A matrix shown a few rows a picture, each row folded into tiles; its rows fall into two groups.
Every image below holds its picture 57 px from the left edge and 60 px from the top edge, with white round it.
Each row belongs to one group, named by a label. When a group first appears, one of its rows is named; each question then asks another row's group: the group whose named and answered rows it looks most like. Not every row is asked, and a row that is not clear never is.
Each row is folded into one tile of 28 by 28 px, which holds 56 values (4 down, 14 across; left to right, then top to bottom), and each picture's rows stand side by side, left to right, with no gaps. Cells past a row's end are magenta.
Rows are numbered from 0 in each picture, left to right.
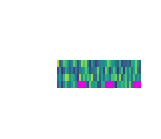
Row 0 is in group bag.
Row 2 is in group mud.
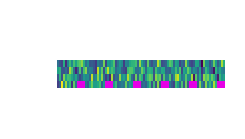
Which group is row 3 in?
bag
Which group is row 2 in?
bag
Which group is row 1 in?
mud
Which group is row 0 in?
mud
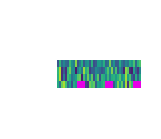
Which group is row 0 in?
mud
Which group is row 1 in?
mud
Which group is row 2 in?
mud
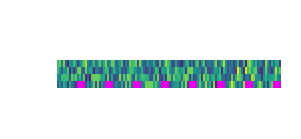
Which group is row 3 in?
mud
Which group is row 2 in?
bag
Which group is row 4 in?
bag
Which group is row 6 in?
mud
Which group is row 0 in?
bag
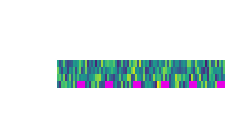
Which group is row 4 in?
bag
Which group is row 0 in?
mud
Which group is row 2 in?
bag
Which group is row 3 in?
mud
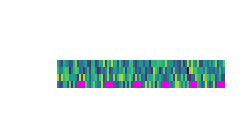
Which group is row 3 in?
mud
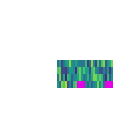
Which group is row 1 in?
bag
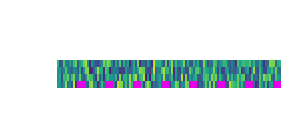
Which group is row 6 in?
mud
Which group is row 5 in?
bag
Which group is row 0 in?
bag
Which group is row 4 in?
mud
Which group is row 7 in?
bag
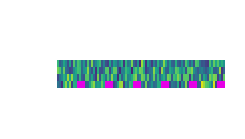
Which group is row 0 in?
bag
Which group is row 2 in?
mud
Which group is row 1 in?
mud
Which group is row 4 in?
bag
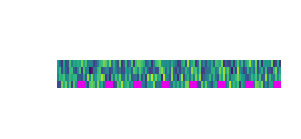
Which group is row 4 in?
mud
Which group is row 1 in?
mud
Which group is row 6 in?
mud
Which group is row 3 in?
bag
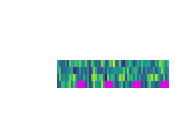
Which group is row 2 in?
bag
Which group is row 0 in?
mud
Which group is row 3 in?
bag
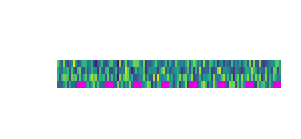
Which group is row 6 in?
mud
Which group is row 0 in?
bag
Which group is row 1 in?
bag
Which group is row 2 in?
mud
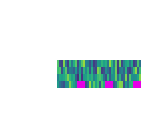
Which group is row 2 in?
mud
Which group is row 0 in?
bag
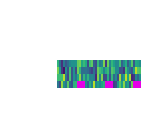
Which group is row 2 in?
mud
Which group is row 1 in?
mud
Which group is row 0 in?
mud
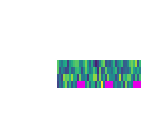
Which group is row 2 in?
bag
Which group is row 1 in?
bag
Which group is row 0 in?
bag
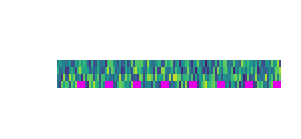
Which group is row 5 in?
mud
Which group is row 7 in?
mud
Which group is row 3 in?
bag
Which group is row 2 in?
mud
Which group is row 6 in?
bag
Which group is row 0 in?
mud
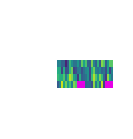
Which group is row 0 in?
mud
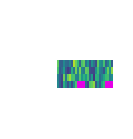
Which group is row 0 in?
bag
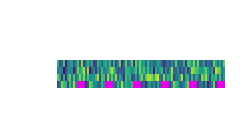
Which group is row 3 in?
bag
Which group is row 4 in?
mud
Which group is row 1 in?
mud
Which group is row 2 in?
mud
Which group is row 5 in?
bag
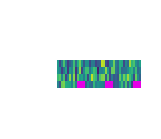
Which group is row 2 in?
bag
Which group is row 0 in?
mud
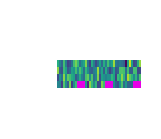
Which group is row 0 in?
bag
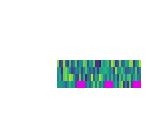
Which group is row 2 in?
bag
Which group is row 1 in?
bag
